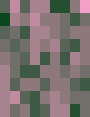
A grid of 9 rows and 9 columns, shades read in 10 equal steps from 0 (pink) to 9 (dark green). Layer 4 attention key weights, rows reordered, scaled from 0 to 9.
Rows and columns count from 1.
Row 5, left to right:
4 5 6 3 7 4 7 3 4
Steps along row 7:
up down same up down same up up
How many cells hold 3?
16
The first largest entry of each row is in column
6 1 3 8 5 3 9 4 8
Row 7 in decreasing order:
7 6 6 6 4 4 4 4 3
